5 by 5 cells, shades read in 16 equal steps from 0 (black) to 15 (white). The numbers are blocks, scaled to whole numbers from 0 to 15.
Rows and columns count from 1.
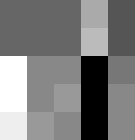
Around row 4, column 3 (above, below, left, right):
8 8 8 0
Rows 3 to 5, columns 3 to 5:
8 0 7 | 9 0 8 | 8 0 8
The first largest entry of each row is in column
4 4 1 1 1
